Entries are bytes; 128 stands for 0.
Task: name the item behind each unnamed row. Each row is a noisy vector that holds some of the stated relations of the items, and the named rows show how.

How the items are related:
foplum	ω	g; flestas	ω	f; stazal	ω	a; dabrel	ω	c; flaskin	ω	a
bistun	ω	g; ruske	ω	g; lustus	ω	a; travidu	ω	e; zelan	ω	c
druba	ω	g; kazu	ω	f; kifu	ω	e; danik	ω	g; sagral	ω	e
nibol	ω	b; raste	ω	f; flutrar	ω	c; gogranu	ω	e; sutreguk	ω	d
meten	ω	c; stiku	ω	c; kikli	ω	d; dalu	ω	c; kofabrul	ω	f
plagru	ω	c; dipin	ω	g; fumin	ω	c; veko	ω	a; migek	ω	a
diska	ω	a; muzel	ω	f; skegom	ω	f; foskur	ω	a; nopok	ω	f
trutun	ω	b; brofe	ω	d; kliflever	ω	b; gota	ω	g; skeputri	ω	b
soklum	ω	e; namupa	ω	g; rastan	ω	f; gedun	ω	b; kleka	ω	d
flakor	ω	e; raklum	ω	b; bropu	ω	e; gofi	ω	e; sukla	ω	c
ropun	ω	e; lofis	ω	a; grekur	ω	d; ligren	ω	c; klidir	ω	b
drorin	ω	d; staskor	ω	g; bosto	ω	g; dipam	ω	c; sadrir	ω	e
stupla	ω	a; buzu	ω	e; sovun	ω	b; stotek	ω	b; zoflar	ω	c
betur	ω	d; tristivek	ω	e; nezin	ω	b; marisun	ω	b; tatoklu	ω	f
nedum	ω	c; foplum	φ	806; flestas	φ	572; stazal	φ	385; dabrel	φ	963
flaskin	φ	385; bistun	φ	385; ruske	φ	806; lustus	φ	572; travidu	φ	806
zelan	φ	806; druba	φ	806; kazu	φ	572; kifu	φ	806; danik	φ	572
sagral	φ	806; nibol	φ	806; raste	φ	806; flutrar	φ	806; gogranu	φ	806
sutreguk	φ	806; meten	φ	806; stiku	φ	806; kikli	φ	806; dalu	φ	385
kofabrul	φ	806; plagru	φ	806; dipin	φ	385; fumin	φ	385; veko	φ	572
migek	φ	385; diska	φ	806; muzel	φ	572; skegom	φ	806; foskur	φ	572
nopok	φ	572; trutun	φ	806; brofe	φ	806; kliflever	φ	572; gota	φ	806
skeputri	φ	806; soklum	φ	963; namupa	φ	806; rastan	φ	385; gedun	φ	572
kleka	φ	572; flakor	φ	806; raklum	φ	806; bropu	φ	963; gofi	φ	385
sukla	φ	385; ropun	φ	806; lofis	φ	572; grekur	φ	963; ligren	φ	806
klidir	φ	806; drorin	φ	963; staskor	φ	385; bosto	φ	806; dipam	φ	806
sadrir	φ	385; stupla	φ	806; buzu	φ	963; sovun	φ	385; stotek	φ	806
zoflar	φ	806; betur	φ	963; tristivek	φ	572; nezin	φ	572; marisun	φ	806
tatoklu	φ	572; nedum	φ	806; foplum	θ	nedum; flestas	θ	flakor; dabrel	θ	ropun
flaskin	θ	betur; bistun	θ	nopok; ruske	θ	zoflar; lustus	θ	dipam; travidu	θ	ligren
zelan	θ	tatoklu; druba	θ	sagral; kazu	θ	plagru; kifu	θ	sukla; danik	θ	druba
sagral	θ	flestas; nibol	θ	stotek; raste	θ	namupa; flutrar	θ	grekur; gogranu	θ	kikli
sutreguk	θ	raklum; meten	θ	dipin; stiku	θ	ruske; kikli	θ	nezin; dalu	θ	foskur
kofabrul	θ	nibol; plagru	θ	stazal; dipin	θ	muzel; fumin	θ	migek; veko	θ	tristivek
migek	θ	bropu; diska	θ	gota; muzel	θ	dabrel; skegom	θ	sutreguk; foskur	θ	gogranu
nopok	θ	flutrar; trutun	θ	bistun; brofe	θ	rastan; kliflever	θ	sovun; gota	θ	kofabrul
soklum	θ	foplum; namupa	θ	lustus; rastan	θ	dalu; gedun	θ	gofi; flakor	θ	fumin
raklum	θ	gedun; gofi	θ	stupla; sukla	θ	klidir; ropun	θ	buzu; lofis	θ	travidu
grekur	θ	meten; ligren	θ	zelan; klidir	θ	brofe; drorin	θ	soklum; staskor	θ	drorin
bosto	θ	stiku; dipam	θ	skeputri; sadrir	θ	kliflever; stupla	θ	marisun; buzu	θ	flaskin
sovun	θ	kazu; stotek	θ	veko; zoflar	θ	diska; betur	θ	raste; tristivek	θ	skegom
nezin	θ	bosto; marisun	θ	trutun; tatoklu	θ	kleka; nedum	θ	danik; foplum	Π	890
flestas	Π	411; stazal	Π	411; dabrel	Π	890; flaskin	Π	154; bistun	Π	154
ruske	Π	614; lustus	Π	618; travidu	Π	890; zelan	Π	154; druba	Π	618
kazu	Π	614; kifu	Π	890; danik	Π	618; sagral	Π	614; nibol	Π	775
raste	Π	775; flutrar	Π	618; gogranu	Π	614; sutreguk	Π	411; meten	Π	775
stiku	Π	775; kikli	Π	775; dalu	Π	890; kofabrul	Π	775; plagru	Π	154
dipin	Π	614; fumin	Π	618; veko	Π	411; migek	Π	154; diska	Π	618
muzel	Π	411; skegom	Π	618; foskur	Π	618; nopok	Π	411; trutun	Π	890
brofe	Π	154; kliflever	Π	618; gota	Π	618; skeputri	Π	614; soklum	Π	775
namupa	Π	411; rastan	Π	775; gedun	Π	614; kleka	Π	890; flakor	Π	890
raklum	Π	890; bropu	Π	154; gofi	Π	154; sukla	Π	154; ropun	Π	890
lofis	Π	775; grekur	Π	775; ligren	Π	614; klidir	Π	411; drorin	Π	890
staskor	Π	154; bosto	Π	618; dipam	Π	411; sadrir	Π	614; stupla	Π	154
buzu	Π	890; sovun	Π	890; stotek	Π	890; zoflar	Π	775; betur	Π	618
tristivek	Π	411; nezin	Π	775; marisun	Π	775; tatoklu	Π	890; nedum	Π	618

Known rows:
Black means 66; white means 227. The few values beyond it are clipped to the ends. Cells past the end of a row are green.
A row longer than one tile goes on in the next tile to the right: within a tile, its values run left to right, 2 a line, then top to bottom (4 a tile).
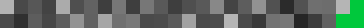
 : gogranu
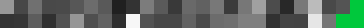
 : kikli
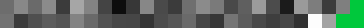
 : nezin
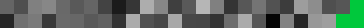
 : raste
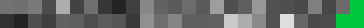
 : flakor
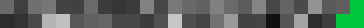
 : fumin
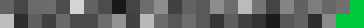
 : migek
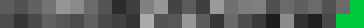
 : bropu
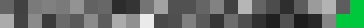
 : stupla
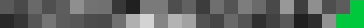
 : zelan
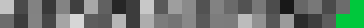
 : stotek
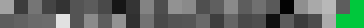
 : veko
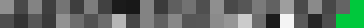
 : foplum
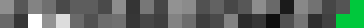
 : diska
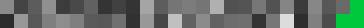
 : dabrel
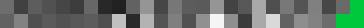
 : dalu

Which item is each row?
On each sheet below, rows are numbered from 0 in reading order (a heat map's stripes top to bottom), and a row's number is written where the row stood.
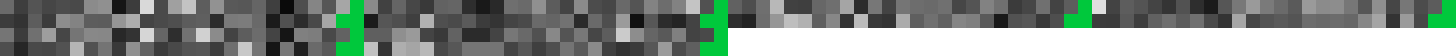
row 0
klidir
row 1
flestas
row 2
flutrar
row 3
drorin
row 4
marisun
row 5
foskur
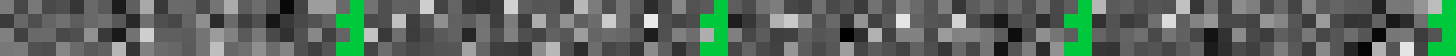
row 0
tristivek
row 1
ropun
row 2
nedum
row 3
skeputri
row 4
sovun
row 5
sadrir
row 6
stazal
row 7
soklum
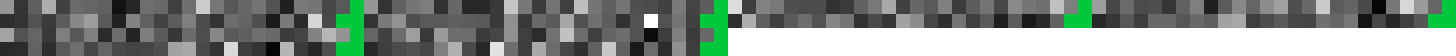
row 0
grekur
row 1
buzu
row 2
kazu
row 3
sutreguk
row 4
sagral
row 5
meten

